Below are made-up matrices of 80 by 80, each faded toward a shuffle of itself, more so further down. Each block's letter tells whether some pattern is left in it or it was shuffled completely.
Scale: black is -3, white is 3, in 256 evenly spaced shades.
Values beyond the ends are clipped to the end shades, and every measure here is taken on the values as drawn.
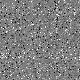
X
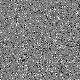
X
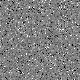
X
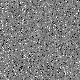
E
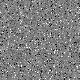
X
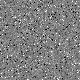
E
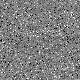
E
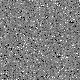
E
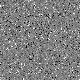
E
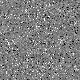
X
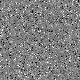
X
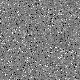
X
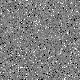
X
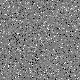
E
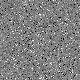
E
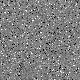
E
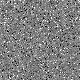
E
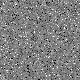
E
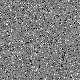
E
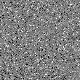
E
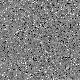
E
